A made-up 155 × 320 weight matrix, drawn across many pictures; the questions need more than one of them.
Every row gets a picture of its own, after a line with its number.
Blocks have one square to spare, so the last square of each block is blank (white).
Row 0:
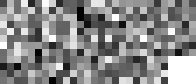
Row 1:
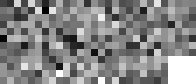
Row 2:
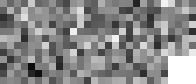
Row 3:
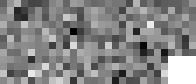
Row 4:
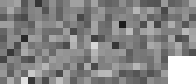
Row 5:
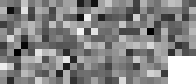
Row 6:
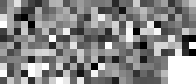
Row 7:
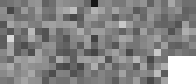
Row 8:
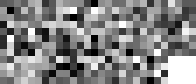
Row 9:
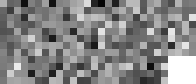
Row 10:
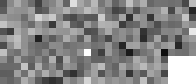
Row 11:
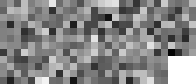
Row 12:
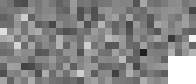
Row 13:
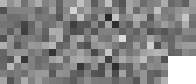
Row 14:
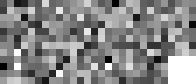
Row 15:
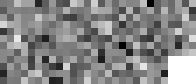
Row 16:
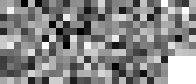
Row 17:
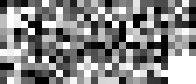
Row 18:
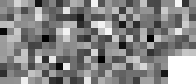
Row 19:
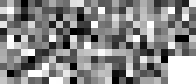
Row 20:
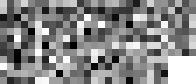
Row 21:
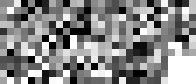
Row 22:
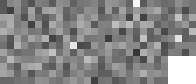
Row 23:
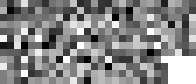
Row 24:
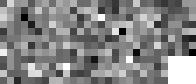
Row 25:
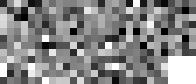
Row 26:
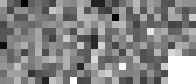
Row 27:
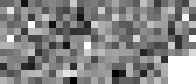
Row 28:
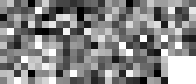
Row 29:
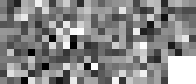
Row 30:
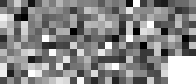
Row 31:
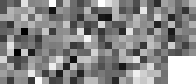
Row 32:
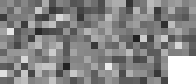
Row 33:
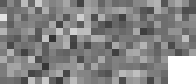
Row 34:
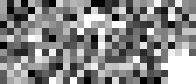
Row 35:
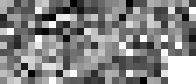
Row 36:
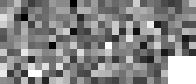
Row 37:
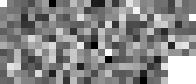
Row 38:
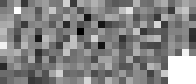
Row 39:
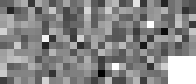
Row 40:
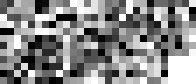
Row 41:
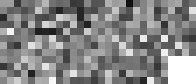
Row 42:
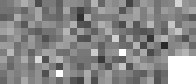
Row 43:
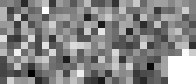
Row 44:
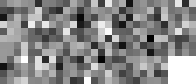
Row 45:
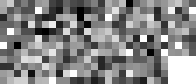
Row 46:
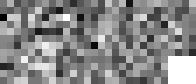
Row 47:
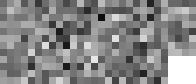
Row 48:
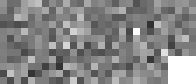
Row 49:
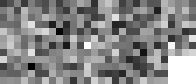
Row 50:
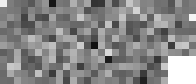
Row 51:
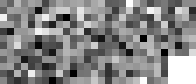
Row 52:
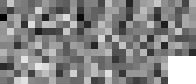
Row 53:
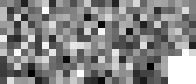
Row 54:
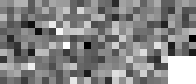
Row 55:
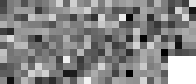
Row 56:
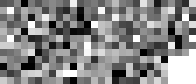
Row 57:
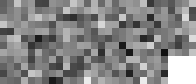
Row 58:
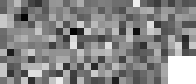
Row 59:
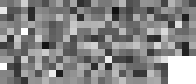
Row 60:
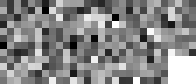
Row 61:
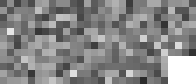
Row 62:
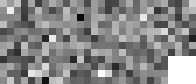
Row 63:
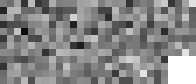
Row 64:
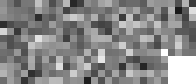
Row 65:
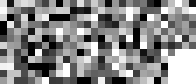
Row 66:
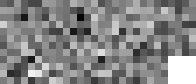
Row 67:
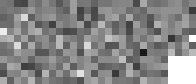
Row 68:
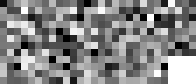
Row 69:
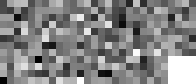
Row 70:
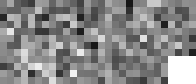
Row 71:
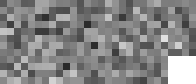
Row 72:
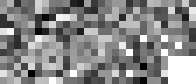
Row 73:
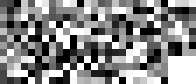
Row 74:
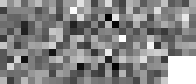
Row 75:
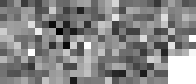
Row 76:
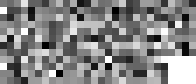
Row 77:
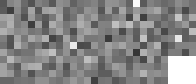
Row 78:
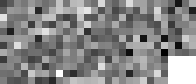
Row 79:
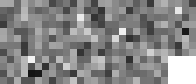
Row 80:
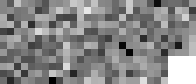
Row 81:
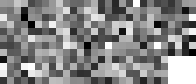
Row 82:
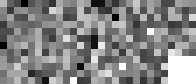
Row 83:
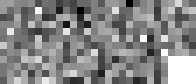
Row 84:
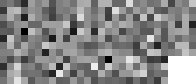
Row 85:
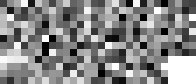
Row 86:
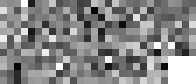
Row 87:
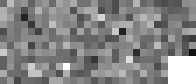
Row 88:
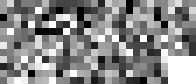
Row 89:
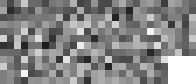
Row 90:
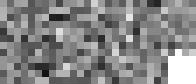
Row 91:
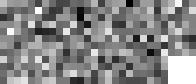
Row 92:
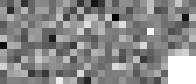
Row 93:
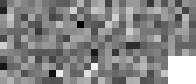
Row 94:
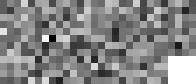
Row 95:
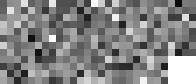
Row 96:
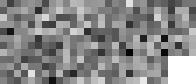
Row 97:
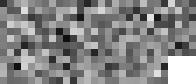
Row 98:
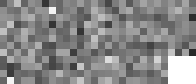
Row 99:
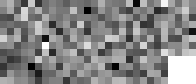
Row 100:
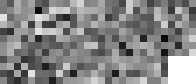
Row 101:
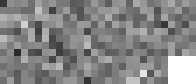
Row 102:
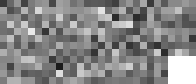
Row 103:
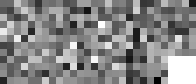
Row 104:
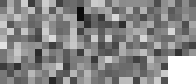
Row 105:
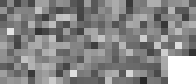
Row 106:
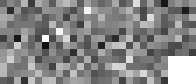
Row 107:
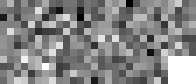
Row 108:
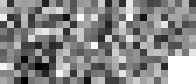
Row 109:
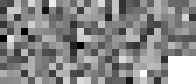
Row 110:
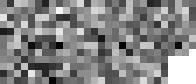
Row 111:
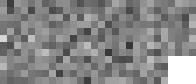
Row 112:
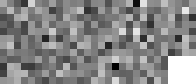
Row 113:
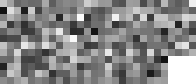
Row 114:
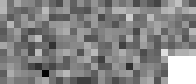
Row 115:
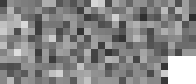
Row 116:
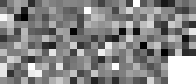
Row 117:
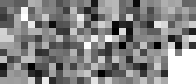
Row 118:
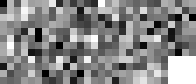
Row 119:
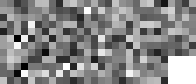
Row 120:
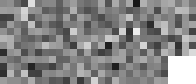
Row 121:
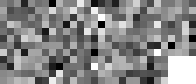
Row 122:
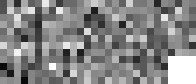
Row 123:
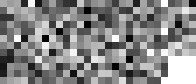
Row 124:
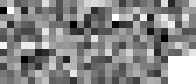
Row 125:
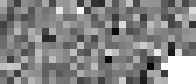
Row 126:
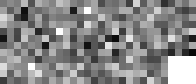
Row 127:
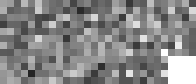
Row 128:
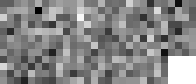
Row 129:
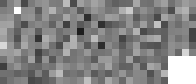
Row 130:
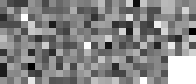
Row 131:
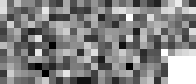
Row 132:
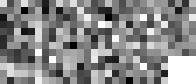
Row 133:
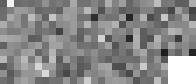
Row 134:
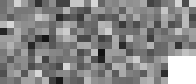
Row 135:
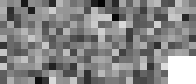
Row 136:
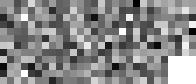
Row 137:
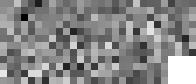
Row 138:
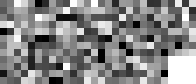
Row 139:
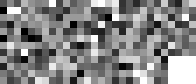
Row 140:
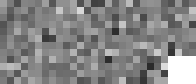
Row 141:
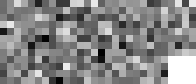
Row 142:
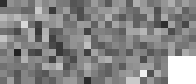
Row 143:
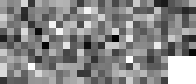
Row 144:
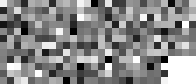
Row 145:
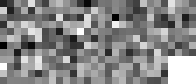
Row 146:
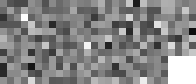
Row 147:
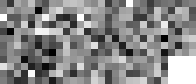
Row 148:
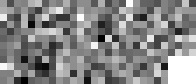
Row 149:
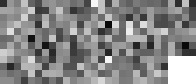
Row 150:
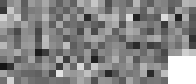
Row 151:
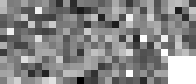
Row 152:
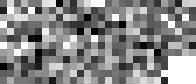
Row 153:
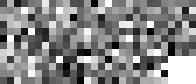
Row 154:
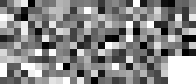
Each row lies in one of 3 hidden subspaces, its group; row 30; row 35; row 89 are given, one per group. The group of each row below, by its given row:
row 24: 30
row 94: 30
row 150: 89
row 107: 35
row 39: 30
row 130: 30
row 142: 89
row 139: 89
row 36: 30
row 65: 35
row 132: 89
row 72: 35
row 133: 35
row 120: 30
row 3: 30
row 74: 89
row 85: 30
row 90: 35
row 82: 89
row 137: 30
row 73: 30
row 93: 89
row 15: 35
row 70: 35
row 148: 35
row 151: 35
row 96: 35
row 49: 30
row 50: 89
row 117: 30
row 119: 30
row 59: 89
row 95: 89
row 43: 89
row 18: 35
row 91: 35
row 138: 35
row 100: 35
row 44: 35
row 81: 30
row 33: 30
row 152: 89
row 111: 89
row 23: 89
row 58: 30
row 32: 35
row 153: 89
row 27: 30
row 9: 89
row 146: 30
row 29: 30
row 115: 89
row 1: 89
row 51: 35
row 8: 89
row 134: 35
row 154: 30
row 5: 89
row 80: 35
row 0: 89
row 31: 89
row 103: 30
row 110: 35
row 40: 35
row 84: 89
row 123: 30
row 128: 35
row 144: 89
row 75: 30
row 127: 35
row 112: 30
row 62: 30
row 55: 35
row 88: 35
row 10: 35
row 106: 30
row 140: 89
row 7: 89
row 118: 89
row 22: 30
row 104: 89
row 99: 30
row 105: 35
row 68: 89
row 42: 35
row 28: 35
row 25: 30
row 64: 35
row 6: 30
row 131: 35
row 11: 89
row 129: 89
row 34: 89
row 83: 35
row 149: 89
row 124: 89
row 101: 89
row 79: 30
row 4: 30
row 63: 89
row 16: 30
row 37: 89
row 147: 35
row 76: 89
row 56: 30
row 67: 30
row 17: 89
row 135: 89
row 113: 89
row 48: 30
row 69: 30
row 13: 89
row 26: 89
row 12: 30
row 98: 89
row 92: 89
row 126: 30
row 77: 30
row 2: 30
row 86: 89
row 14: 89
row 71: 35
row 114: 35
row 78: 35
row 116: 30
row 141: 35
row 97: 89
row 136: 30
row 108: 35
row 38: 89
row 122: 89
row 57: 35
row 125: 89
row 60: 89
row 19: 30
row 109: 89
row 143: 30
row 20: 89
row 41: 35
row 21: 30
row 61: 35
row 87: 30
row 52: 35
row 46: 35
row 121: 89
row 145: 89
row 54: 30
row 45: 35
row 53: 89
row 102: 89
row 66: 30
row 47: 30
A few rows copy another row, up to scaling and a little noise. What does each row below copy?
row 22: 77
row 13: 74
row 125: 140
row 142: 101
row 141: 134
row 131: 114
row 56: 27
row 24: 87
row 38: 129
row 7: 8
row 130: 146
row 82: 26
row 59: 76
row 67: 12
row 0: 104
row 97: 68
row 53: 43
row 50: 37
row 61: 105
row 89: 23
